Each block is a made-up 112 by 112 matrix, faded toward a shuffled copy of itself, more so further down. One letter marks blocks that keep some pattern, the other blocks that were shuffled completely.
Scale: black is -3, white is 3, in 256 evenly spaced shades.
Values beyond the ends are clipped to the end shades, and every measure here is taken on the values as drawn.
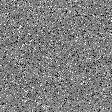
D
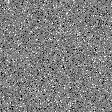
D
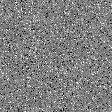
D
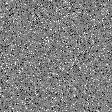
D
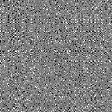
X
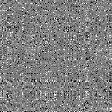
X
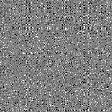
X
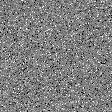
D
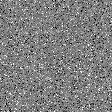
D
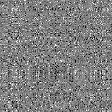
X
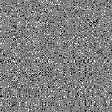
X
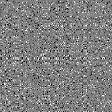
X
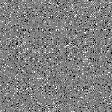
X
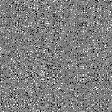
X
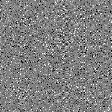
X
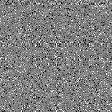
X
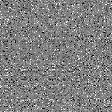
X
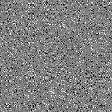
X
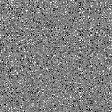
X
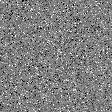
D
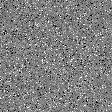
D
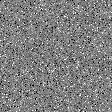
D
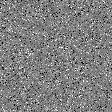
D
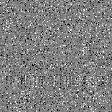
X
